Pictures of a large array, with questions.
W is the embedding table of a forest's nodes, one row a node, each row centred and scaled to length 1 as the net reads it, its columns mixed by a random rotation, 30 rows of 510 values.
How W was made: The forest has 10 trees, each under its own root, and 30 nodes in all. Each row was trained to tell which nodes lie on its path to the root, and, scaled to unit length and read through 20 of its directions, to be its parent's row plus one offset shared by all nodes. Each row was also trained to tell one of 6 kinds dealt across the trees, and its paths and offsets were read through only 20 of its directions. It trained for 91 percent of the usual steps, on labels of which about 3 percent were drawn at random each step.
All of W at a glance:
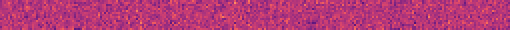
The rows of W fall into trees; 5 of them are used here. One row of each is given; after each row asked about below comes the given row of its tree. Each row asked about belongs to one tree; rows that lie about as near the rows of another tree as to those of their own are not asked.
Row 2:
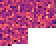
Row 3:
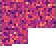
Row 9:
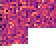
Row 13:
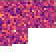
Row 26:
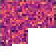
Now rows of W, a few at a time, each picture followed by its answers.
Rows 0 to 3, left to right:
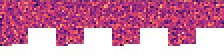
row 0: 13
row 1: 2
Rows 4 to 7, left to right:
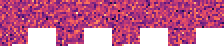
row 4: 26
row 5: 26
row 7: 3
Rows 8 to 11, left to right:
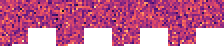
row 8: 26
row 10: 13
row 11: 26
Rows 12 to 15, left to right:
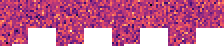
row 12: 9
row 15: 2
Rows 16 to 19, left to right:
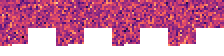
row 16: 9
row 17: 2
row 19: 9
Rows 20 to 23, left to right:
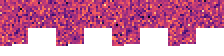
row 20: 26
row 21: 3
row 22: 9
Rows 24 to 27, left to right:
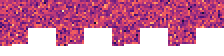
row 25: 2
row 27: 2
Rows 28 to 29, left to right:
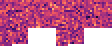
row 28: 3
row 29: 3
